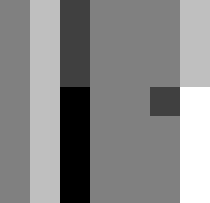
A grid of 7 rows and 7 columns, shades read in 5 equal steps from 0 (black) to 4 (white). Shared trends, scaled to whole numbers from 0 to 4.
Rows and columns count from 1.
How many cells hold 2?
27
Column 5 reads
2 2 2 2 2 2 2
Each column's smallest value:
2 3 0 2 2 1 3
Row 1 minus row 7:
0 0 1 0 0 0 -1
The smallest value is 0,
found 4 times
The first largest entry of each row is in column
2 2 2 7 7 7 7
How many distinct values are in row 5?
4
